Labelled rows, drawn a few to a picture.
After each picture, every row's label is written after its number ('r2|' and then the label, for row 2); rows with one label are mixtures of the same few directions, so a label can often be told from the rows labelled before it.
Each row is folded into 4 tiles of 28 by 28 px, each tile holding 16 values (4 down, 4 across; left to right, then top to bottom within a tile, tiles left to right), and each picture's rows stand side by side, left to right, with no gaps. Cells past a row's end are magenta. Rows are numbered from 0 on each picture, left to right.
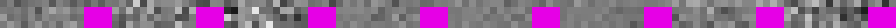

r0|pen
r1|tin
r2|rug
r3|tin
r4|tin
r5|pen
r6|pen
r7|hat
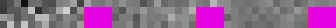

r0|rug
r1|hat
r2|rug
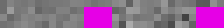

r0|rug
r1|tin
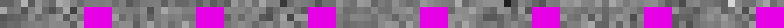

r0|tin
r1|pen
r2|tin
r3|pen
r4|tin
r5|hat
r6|tin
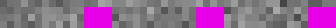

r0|hat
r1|pen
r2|tin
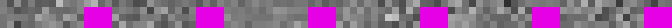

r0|tin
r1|pen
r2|pen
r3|pen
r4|tin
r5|tin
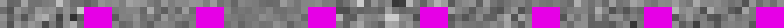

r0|tin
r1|pen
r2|tin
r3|hat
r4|tin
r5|pen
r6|rug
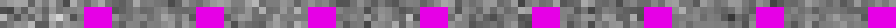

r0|hat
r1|hat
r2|pen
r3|hat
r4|rug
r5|hat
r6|hat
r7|hat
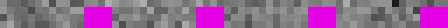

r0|rug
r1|pen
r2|hat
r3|tin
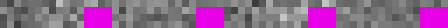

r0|tin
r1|rug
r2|hat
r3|hat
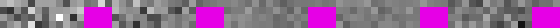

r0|hat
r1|rug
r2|tin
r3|pen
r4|pen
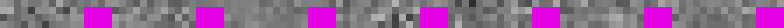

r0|rug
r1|tin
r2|rug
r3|tin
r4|rug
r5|hat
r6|rug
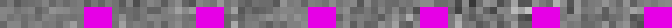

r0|pen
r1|rug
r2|rug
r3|tin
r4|rug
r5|rug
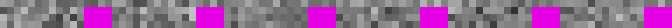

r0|tin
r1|hat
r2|rug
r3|pen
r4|rug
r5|hat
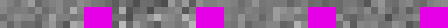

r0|pen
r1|rug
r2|pen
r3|pen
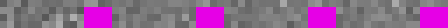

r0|tin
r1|tin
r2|tin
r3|tin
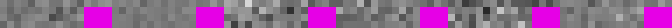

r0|pen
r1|hat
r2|rug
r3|tin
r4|pen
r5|hat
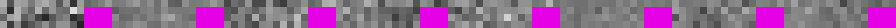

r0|rug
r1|hat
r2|hat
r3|hat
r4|hat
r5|rug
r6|rug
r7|tin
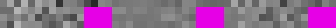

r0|tin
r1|pen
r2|tin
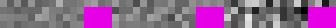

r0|tin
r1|tin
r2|hat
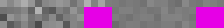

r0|pen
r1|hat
